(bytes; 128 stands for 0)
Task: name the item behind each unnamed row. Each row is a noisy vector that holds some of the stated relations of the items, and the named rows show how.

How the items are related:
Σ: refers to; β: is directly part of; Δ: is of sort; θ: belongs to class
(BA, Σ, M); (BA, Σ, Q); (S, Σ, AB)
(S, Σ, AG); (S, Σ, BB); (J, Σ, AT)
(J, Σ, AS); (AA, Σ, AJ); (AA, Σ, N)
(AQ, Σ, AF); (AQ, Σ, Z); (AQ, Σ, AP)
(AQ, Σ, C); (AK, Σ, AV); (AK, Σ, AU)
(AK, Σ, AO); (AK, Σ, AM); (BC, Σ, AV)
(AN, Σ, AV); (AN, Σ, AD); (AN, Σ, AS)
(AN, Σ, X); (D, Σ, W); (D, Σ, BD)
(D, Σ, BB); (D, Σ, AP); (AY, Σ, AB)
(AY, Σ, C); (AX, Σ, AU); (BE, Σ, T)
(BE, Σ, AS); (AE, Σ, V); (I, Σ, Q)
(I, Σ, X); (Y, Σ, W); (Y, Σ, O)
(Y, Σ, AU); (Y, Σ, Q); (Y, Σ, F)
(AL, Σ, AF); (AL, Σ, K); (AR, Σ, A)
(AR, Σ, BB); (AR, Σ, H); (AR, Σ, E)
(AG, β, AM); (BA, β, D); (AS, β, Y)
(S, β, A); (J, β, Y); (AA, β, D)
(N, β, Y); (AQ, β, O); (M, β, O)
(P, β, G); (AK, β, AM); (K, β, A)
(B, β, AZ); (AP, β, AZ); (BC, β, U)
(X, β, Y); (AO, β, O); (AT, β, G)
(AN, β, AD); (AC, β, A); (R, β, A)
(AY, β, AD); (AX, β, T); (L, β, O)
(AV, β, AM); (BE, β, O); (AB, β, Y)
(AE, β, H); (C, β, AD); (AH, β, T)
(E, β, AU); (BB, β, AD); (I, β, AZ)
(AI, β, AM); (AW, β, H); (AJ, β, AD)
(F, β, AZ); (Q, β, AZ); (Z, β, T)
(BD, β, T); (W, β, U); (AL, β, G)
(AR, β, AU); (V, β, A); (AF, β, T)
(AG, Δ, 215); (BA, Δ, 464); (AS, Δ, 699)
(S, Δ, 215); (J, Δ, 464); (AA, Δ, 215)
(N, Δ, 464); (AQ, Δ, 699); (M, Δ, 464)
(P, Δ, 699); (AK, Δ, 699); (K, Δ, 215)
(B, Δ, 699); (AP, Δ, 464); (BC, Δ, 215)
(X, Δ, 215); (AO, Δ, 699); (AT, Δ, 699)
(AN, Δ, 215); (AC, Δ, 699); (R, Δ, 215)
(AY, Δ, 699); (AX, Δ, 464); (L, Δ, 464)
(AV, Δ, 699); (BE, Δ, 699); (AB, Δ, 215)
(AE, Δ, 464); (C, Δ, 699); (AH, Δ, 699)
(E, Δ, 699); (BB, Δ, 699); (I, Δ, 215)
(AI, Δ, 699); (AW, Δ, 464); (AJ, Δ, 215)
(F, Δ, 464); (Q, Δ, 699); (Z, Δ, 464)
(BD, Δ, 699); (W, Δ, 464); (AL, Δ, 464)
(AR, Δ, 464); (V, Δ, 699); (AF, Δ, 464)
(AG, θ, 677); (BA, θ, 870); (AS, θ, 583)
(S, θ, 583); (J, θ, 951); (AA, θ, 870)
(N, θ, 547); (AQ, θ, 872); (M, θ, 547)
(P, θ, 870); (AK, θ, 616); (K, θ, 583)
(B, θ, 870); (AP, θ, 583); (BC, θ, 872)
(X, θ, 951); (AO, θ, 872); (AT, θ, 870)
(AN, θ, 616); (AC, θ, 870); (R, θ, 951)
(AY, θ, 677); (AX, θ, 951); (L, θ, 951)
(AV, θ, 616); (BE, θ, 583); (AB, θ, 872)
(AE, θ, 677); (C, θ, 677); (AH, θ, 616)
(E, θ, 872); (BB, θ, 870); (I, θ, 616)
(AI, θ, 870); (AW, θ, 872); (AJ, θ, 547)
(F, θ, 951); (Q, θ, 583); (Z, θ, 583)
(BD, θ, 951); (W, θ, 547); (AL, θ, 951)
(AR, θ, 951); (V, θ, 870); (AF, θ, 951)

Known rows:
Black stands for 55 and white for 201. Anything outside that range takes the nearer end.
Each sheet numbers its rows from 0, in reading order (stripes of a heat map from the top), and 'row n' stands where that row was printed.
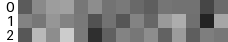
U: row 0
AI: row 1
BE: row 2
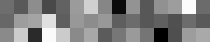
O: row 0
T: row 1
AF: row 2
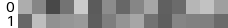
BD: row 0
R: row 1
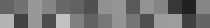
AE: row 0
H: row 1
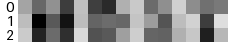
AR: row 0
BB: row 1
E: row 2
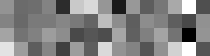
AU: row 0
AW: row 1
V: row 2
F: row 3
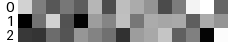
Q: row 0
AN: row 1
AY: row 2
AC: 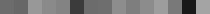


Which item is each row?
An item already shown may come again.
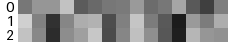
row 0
AT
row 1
AP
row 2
AP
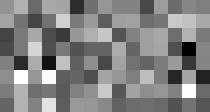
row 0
L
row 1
BD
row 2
BC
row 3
AA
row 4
AG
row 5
J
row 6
AX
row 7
T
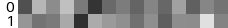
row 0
BE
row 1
AV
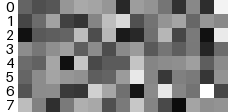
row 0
C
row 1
BC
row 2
AQ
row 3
AZ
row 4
S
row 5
AJ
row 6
Y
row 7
AP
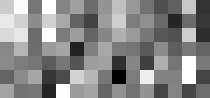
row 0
AS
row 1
N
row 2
AS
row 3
L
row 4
M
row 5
Y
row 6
AB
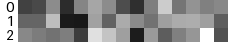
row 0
D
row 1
I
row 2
AU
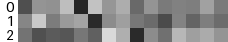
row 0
AD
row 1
L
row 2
AO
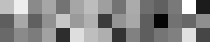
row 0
X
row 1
K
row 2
AM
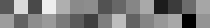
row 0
AL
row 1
B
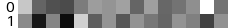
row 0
W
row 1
AG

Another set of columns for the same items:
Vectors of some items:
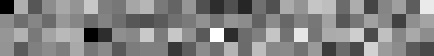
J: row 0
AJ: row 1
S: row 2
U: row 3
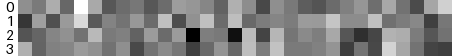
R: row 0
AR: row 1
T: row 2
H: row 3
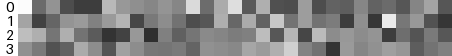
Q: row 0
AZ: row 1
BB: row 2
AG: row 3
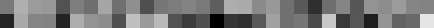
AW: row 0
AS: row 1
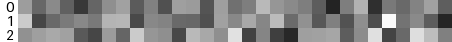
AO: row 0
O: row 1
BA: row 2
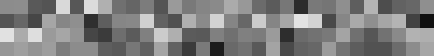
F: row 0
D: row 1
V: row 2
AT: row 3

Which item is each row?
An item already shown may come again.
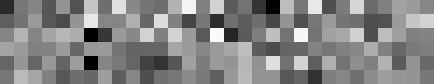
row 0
AX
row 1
AV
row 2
S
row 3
W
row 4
AB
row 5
AW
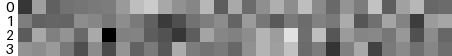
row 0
AE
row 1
AJ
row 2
AB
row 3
E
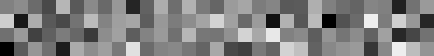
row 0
BD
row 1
AU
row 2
C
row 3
BC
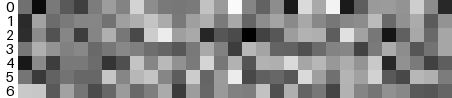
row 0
Y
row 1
AE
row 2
BE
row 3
N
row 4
AY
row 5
I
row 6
AP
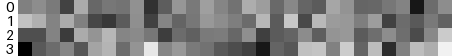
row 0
BD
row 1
BB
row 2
X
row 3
AN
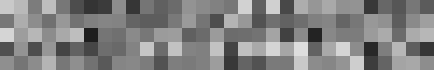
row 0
BB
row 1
N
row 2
K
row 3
AQ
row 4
AA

